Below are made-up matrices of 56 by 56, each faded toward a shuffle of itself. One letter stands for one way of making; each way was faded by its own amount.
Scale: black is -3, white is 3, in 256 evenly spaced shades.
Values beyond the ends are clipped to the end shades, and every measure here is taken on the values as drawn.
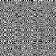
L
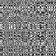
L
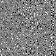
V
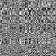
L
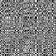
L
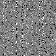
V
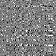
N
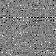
N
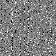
V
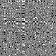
N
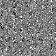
V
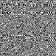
N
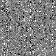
V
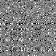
N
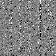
V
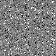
V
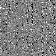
V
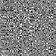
N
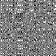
N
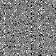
V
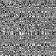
L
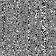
V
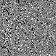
V
